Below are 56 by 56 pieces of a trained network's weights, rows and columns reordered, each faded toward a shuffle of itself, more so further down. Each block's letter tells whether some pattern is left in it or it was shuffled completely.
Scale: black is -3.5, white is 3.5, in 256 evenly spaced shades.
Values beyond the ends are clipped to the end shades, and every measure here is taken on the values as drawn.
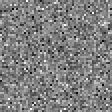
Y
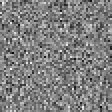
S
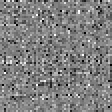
S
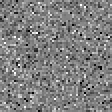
Y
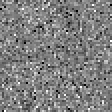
Y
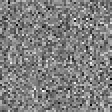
S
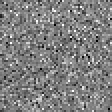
Y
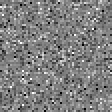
Y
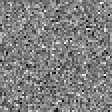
Y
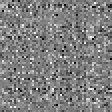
S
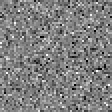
Y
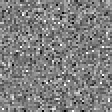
Y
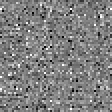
S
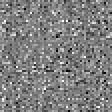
S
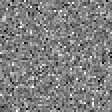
Y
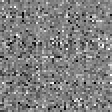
S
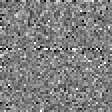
S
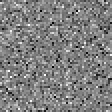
Y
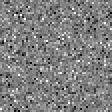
Y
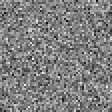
Y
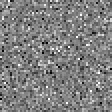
Y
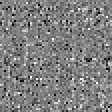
S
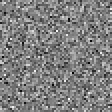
Y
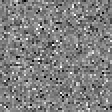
Y
